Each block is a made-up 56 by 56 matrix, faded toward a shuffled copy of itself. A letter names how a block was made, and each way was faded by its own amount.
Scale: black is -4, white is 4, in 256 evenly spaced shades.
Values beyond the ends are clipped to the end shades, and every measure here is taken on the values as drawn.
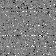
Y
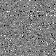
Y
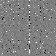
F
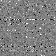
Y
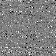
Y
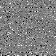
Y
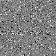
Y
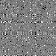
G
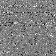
Y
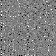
F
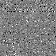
Y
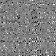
G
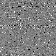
Y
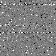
Y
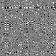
G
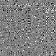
G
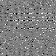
G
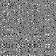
G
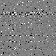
G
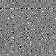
G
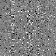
F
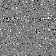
Y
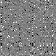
F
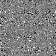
Y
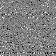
Y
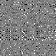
G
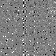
F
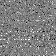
Y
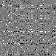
G
